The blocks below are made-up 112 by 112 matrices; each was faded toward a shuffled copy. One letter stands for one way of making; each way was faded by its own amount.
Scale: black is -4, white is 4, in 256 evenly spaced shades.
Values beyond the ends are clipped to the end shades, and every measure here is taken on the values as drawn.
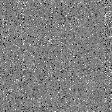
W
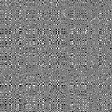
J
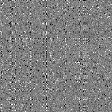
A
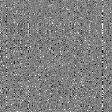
A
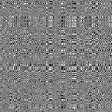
J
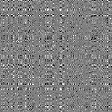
J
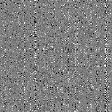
A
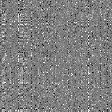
A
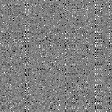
A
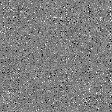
W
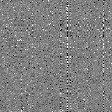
A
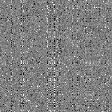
A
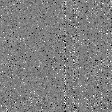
W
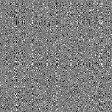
A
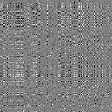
J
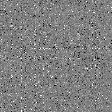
W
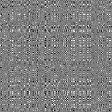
J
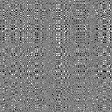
J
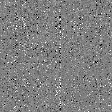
W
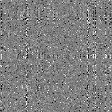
A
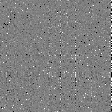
A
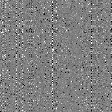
A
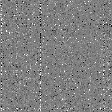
W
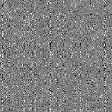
A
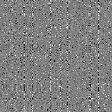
A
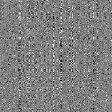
A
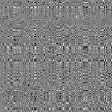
J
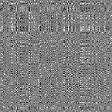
J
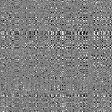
J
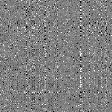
A
